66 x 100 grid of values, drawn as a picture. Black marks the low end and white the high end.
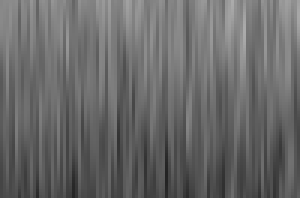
The grain runs up and down. Values rise toward the top. The histogram is bell-shaped.
